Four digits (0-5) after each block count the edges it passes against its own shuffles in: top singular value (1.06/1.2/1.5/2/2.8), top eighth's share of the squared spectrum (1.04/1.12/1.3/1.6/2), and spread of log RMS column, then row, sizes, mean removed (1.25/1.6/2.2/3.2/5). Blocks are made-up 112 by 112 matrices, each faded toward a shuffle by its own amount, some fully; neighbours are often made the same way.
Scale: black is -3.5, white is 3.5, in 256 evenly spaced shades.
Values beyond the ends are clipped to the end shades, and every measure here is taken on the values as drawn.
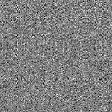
4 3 2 2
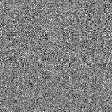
4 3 2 2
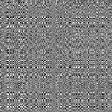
5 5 4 4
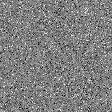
3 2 0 0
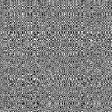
5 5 4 4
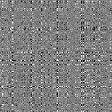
5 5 4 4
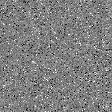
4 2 1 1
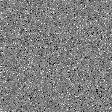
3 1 0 0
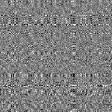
5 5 3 4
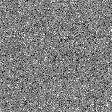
3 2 0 1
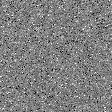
2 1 0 0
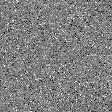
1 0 0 0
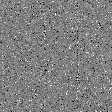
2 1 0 0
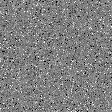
2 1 0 0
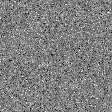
0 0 0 0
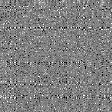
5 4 2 3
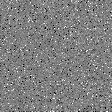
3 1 0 0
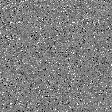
3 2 0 1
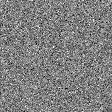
0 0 0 0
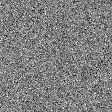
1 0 0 0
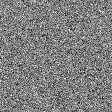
0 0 0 0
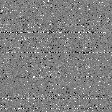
3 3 1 3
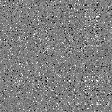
4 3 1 2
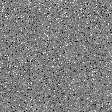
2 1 0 0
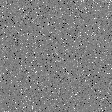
0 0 0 0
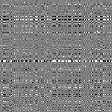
5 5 3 4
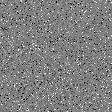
1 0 0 0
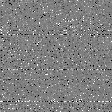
4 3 0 2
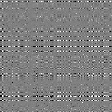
5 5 3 4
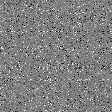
3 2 0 1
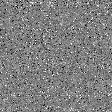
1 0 0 1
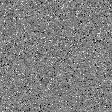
0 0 0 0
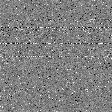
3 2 0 2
